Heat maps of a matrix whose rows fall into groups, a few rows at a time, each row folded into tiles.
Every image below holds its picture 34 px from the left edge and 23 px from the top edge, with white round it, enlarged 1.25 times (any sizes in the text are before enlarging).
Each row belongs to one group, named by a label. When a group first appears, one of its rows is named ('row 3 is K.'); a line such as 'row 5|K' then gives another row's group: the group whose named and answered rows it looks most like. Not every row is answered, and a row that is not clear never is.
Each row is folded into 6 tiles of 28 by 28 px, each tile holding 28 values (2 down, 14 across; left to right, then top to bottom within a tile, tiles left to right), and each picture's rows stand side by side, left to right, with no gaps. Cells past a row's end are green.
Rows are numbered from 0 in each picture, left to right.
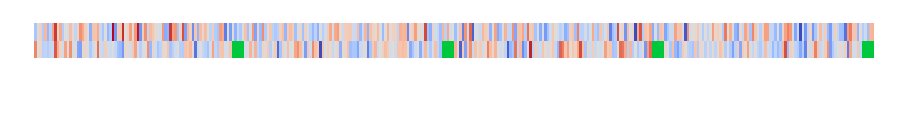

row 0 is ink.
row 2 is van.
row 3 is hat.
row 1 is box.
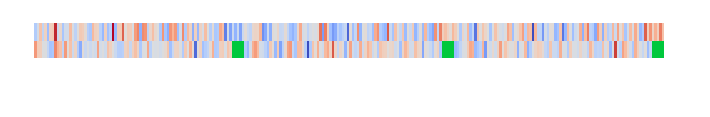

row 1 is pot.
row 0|ink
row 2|pot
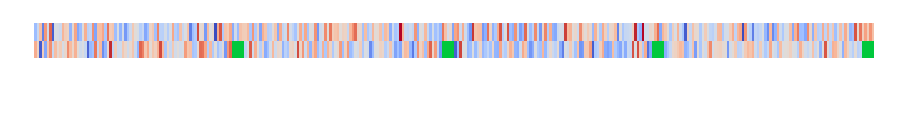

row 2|box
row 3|pot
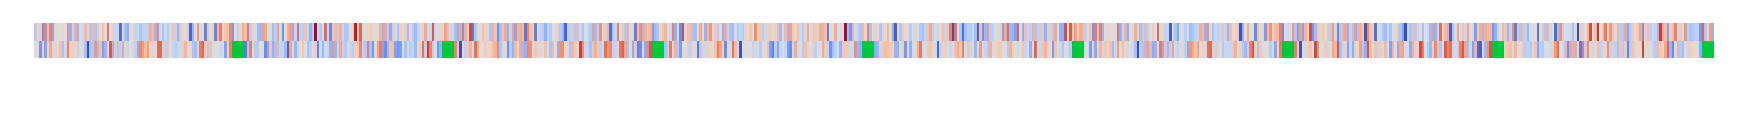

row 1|box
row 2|van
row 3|box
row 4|pot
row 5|van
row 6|van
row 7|box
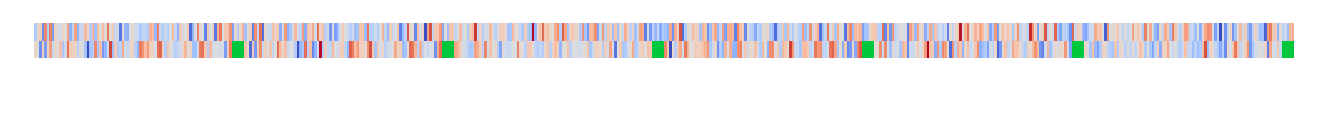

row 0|van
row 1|van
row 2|ink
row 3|van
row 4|box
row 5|hat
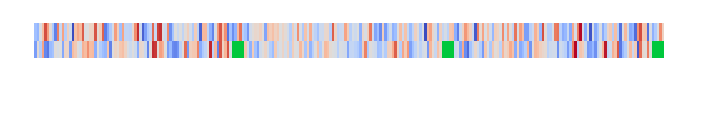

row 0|hat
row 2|hat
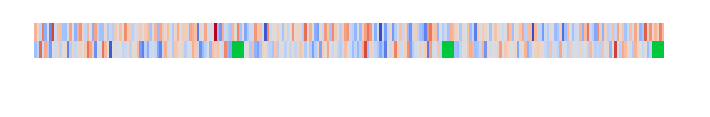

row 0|box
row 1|hat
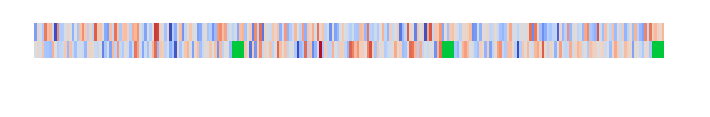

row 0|hat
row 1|van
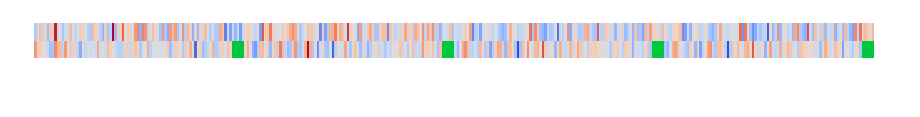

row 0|ink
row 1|ink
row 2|pot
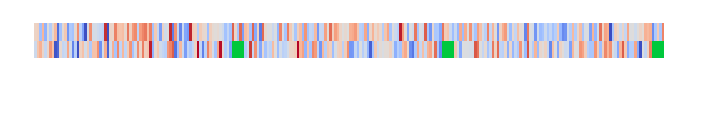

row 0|box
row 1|box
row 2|van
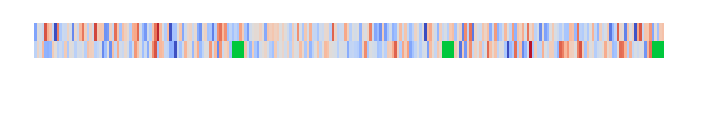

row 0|hat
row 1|hat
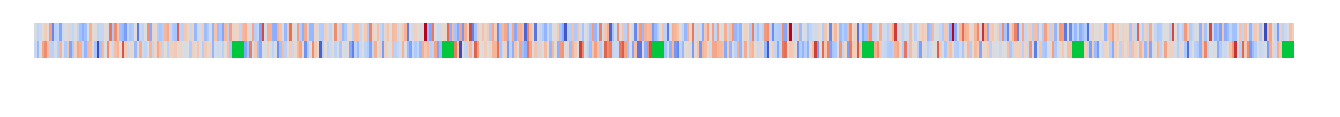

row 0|pot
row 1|box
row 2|van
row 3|hat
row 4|ink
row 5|hat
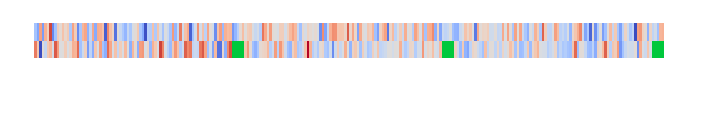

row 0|van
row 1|ink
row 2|hat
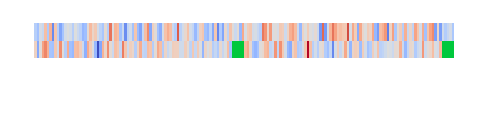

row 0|pot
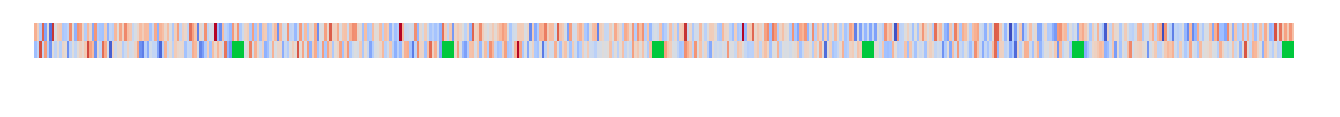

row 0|box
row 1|box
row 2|ink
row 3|ink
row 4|hat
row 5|pot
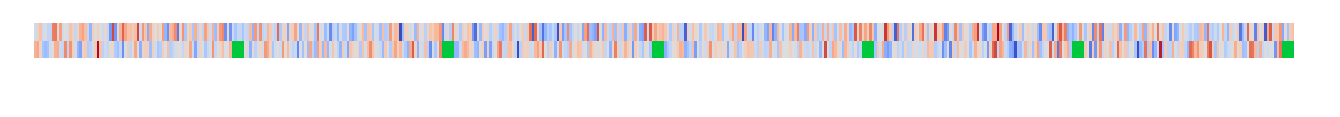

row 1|van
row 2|pot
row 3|pot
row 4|hat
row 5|van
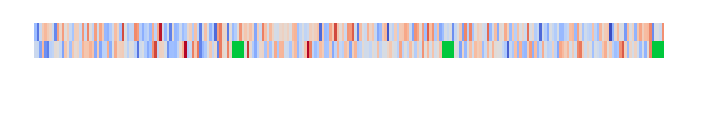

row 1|ink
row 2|van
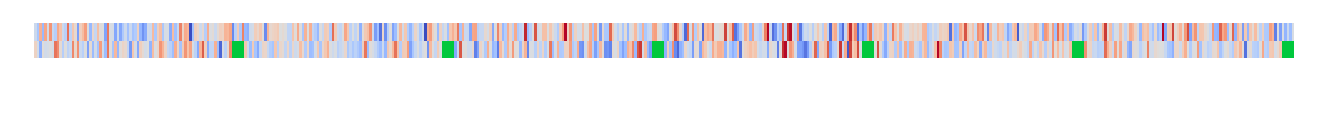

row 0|van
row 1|hat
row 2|box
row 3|hat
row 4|ink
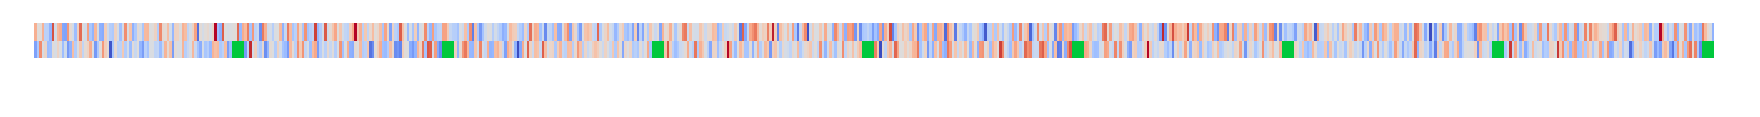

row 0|box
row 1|box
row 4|van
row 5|ink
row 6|hat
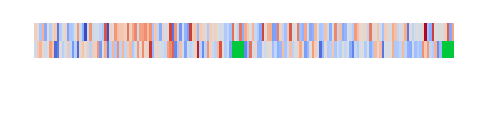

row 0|box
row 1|box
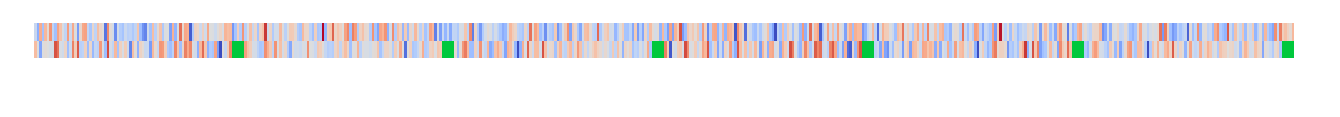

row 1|ink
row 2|pot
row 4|hat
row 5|pot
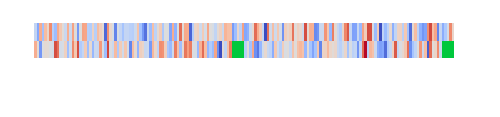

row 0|van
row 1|hat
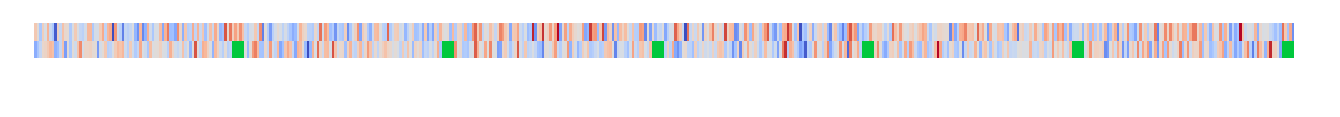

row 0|pot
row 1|pot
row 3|hat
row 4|ink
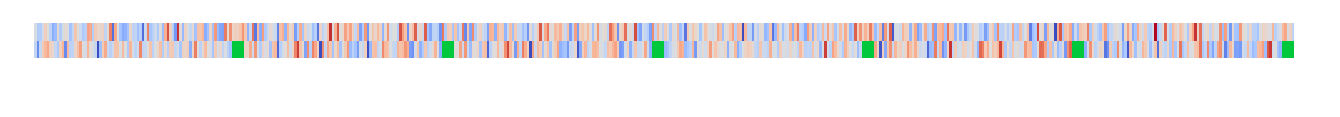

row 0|pot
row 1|box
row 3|pot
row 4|van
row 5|box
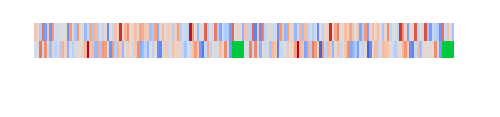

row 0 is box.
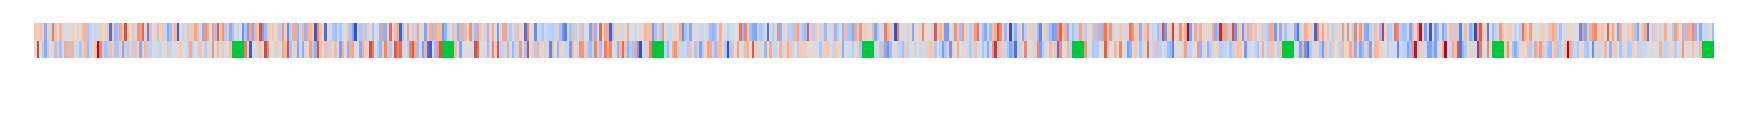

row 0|ink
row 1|van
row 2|van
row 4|hat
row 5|ink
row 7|ink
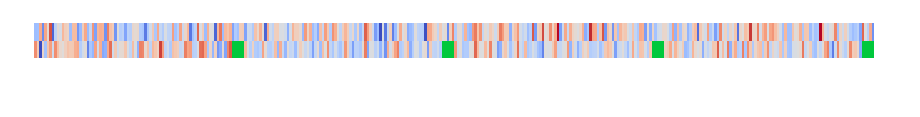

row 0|van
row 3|box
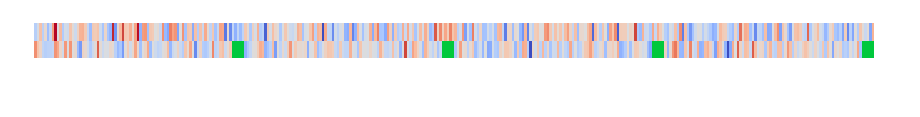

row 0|ink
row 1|pot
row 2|box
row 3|pot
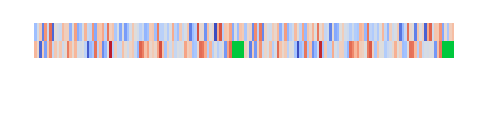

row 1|van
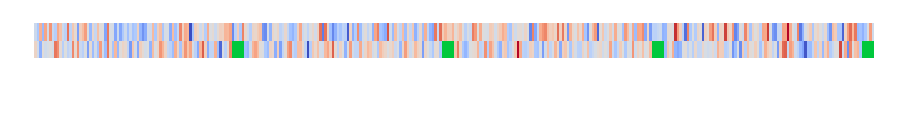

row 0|van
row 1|pot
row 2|ink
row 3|hat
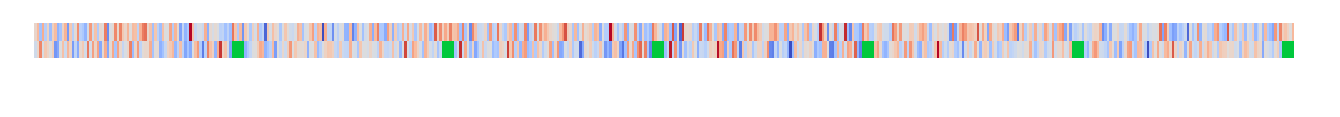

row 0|box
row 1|pot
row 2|box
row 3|box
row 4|ink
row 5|pot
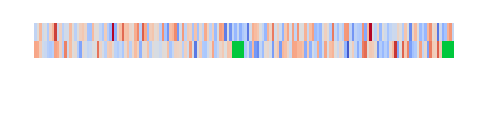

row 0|ink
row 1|hat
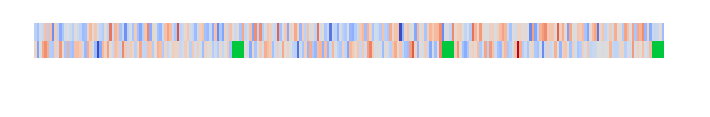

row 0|pot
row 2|ink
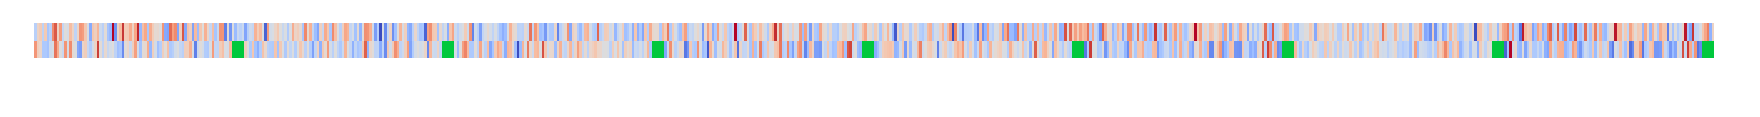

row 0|ink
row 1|hat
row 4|pot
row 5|box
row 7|box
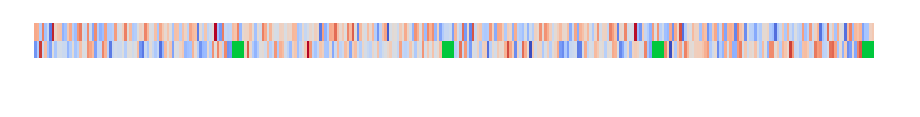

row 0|box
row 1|ink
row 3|van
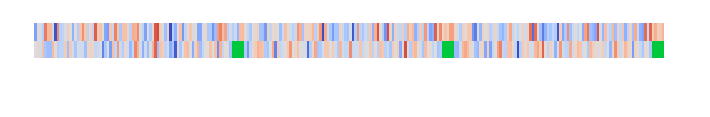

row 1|pot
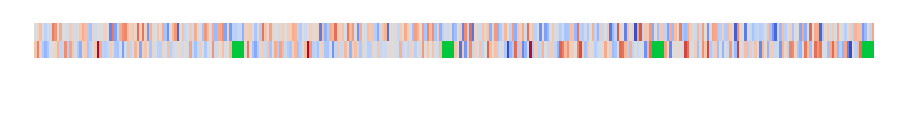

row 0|ink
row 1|ink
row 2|van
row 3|van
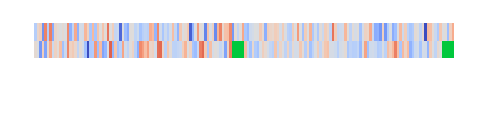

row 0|van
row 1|hat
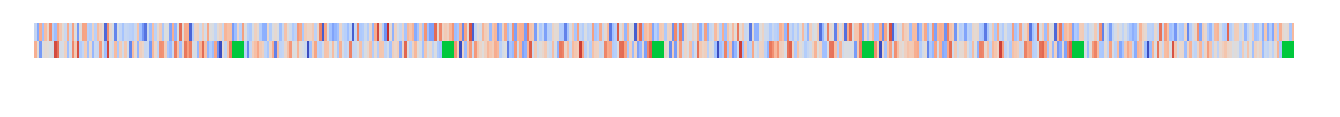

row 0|van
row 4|van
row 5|pot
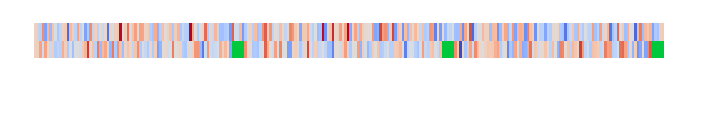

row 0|box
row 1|ink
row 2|van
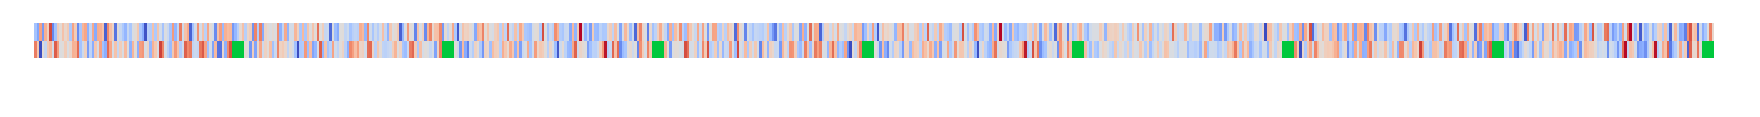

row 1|van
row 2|hat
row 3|van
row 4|hat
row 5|hat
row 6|van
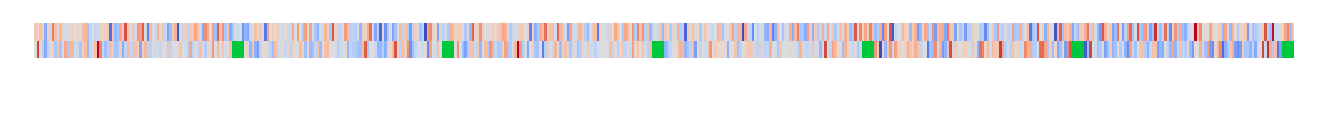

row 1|hat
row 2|ink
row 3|pot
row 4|van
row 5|box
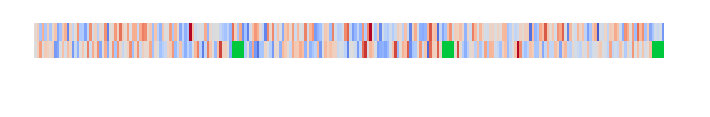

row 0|box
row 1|hat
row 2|ink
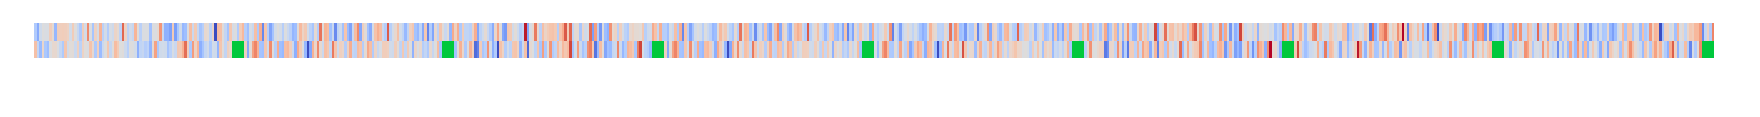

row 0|hat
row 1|pot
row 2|box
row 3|pot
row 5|box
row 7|van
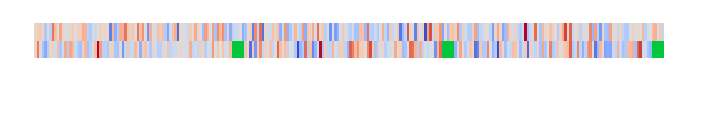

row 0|ink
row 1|van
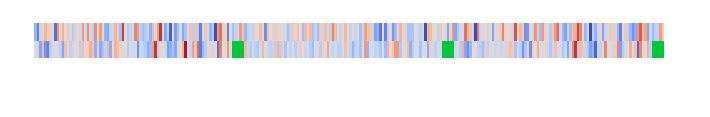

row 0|hat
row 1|hat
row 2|hat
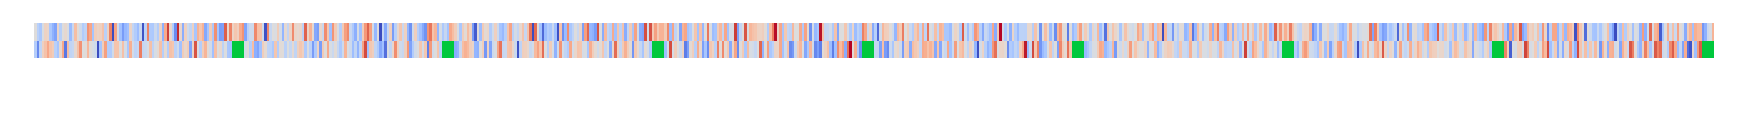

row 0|pot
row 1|hat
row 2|pot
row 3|box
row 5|pot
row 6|pot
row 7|van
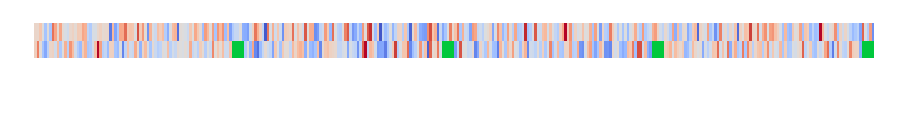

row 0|ink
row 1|hat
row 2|box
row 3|box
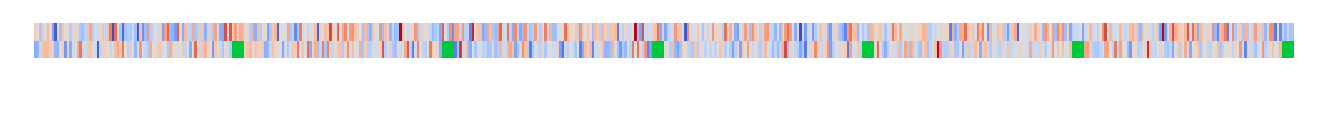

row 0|pot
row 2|box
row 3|hat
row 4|ink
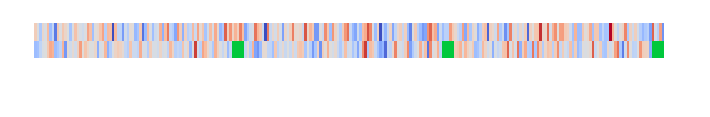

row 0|pot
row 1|hat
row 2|box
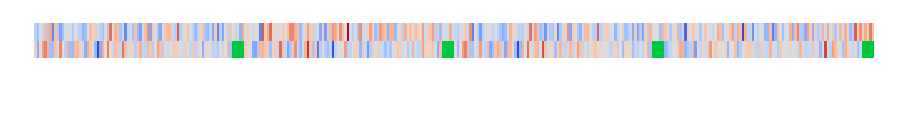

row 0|pot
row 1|ink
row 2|pot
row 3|pot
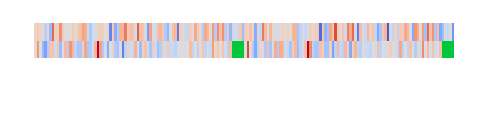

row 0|ink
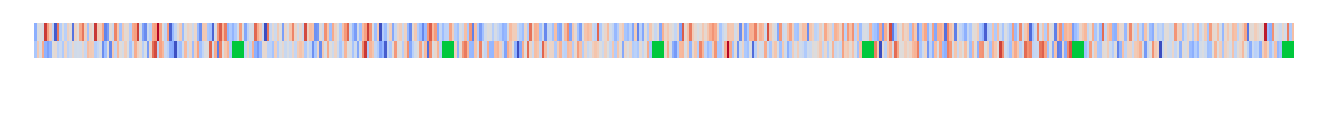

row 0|hat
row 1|hat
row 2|pot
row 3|ink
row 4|van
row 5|box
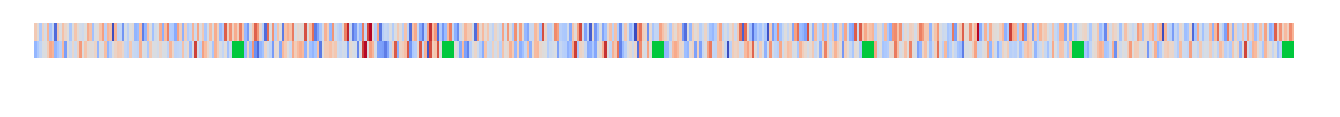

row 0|pot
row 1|hat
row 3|pot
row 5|pot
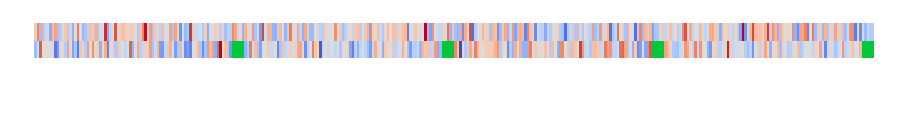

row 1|box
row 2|van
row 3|ink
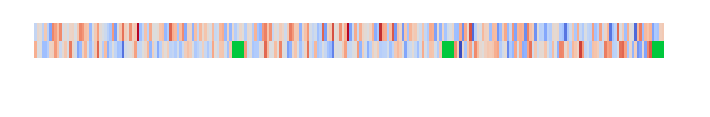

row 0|ink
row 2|van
